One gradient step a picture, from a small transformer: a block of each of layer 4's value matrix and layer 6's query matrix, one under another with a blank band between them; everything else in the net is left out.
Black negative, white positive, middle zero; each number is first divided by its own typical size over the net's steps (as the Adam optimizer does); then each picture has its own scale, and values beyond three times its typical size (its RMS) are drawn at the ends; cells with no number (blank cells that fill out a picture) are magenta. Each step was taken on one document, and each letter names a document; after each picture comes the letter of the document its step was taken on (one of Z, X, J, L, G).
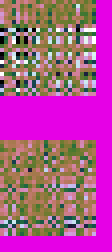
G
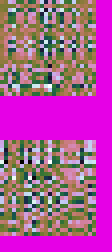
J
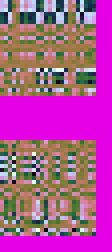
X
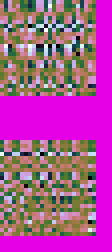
J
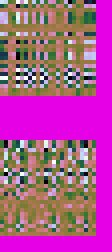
G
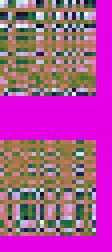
X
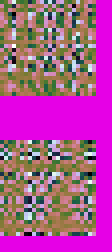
J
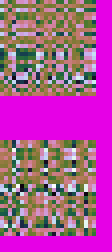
G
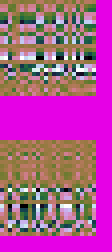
X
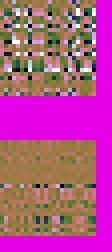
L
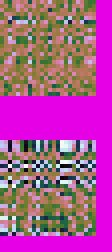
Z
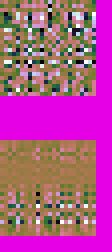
L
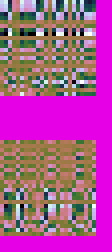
X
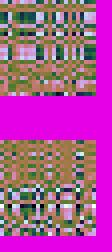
X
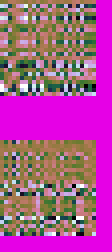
Z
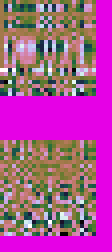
J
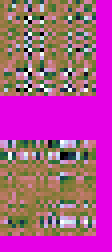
L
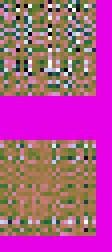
L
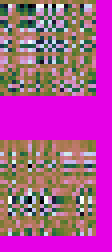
J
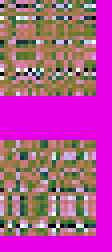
G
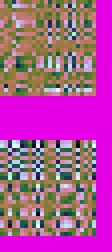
X
